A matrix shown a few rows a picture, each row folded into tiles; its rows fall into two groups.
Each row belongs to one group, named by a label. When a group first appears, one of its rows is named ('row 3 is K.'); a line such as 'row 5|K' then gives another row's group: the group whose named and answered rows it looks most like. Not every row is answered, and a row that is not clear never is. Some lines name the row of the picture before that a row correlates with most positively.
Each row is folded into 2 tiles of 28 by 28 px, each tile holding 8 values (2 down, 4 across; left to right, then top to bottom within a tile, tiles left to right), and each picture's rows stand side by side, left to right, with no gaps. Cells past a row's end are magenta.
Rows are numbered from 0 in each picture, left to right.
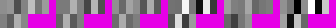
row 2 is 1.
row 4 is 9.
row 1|1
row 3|1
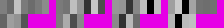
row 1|1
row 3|9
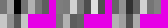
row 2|9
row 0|9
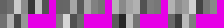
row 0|1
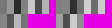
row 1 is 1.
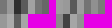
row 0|9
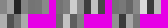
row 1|1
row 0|9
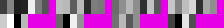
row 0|9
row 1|9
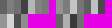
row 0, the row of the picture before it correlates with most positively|0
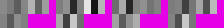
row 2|9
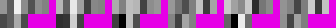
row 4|9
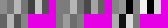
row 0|1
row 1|1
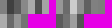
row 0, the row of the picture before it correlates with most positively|2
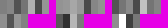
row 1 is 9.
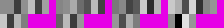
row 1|1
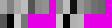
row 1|9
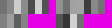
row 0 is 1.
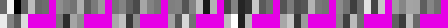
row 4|9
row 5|9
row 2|9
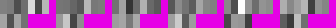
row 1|9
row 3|9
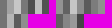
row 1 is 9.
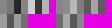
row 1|1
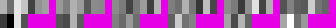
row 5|9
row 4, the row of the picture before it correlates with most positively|0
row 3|1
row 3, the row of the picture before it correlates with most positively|1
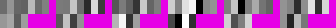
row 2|9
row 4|9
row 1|1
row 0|9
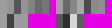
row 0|9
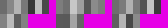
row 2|1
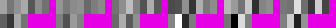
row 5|1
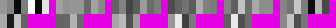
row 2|9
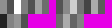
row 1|1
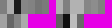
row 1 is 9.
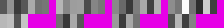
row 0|9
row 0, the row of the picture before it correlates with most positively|0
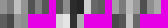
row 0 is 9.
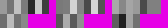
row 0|1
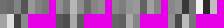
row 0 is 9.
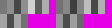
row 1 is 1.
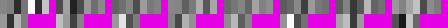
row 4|9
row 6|9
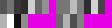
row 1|1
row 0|9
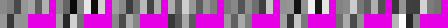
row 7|9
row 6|1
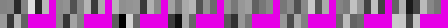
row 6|1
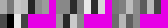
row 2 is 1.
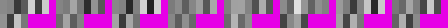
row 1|1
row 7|1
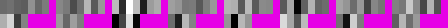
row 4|9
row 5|9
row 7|1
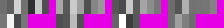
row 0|1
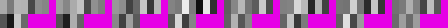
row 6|1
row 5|1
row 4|1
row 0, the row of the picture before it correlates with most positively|1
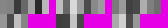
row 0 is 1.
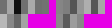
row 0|9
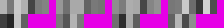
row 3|1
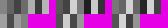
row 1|1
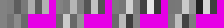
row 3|1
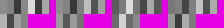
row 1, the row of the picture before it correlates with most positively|0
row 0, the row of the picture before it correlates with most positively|0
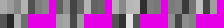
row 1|9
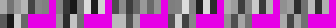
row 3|1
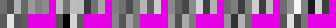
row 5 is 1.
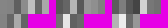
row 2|9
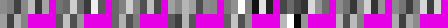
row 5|9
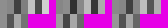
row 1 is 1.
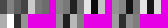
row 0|9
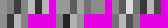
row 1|9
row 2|1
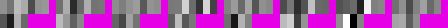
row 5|9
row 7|9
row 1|9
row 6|9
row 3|1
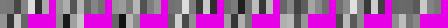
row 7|9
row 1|9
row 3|1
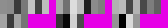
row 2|9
